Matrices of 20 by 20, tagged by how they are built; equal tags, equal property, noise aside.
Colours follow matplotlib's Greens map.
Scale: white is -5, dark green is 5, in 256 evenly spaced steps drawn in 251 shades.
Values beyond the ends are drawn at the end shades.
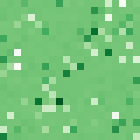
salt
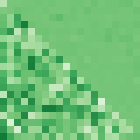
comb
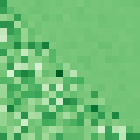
comb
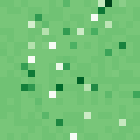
salt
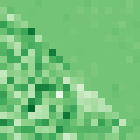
comb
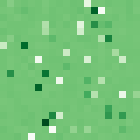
salt
